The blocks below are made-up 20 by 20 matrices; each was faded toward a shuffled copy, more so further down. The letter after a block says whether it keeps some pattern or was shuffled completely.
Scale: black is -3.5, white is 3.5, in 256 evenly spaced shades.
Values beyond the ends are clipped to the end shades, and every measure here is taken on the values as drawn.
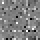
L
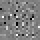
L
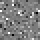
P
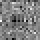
L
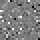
P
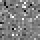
P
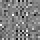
L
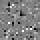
P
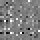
L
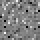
P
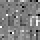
L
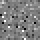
P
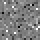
P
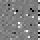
L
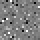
P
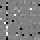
L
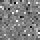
P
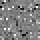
P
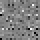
L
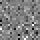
L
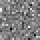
P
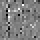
L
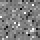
P
